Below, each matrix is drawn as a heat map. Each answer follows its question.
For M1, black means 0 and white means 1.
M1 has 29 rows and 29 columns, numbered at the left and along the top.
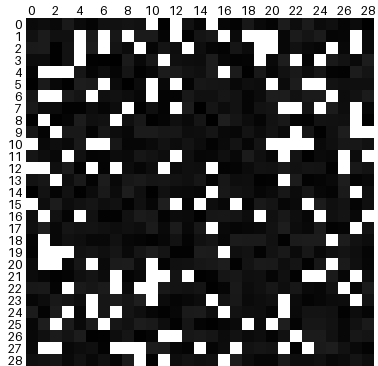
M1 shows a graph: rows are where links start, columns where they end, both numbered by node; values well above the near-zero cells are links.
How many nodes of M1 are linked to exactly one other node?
0
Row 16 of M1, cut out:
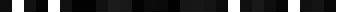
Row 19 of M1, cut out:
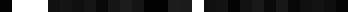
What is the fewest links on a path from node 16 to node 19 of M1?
1
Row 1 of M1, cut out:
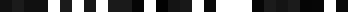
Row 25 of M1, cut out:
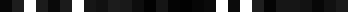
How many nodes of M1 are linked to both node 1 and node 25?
3
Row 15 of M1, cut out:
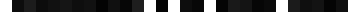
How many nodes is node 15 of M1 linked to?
5
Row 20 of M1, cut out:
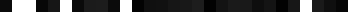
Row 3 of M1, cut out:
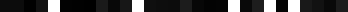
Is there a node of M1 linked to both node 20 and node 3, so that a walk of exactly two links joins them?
no
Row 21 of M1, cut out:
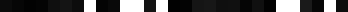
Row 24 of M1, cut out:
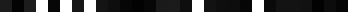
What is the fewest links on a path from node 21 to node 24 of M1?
1
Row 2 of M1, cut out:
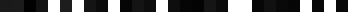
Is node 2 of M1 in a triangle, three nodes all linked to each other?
yes
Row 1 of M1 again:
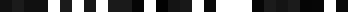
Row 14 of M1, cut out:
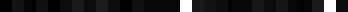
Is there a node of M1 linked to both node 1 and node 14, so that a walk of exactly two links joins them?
yes
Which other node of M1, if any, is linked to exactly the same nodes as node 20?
node 6
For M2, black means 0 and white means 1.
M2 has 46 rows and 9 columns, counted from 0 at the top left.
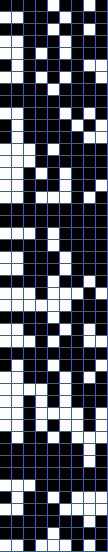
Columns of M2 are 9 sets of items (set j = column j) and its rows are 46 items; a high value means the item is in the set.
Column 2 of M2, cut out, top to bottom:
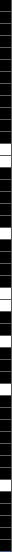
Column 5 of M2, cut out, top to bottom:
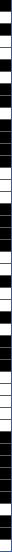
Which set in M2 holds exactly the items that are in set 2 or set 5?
0
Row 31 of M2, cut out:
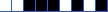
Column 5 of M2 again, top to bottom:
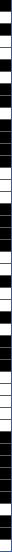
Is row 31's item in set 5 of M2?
yes
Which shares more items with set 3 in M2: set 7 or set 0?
set 0
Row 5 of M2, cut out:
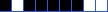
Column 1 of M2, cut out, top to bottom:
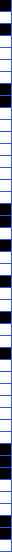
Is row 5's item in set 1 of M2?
yes
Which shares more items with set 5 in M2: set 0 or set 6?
set 0
